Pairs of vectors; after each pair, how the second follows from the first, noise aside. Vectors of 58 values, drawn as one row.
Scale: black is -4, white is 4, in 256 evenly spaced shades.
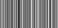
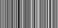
copied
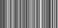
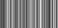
copied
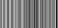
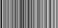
reversed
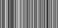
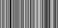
reversed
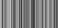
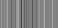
partly zeroed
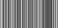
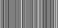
partly zeroed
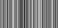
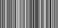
reversed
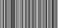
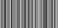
reversed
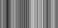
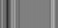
partly zeroed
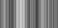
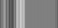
partly zeroed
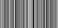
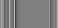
partly zeroed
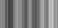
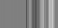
partly zeroed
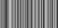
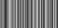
copied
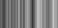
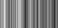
reversed
